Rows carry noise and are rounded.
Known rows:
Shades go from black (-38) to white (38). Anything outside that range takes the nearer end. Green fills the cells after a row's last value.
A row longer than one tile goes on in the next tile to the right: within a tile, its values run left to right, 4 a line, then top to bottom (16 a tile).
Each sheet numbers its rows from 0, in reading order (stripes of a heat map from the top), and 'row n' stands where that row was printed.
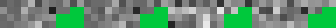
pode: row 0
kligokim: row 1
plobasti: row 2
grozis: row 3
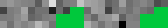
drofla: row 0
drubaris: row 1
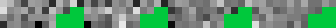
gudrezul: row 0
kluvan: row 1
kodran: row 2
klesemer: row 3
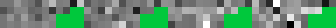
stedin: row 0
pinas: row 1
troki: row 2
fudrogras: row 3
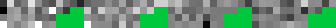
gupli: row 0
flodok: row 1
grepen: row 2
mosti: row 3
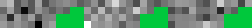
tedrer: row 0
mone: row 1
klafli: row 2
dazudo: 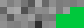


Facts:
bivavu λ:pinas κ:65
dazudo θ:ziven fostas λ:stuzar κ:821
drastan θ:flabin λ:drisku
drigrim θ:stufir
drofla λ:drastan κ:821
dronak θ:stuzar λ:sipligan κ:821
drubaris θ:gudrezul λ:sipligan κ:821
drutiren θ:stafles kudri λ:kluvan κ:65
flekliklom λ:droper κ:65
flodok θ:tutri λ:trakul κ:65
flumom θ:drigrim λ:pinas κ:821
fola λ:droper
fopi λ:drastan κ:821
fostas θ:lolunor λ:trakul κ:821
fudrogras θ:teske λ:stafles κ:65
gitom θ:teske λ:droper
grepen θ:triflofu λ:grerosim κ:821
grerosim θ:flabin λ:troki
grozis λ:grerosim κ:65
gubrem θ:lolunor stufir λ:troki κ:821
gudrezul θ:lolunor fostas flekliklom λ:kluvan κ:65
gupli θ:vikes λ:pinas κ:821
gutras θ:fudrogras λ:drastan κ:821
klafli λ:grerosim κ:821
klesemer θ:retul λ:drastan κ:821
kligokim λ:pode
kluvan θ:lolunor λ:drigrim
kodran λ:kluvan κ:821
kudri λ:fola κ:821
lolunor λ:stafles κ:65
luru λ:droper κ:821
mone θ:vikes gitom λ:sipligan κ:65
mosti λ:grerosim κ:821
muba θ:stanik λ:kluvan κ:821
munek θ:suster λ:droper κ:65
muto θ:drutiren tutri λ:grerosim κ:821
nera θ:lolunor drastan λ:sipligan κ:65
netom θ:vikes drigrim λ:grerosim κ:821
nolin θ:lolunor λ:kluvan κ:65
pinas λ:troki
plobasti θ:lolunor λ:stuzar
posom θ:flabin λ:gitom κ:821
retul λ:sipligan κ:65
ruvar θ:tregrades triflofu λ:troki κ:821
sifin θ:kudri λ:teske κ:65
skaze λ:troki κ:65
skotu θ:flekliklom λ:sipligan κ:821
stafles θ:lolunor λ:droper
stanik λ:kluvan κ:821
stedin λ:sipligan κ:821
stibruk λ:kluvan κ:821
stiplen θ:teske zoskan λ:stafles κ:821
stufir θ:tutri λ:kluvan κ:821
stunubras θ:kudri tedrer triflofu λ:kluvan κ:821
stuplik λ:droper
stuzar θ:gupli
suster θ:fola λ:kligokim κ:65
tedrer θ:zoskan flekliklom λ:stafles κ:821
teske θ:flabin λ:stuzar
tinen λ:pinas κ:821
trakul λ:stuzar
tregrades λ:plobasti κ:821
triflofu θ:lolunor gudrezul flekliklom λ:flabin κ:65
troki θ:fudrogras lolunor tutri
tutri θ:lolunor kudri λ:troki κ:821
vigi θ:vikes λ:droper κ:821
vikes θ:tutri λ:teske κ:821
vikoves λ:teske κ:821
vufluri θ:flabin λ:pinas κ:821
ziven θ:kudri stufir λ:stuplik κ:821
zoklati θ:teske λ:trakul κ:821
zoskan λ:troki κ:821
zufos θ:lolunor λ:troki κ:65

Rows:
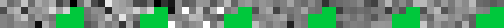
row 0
zoklati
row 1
gitom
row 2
vikes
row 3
dronak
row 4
luru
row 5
gutras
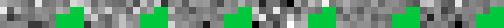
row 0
drutiren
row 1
zufos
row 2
munek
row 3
lolunor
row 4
flumom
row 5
stunubras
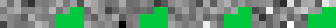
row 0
gubrem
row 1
skotu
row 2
muto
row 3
stufir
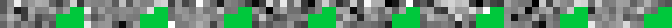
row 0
vufluri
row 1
sifin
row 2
stuzar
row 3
flabin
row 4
drastan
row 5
teske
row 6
ziven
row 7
netom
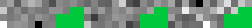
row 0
suster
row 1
drigrim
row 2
tutri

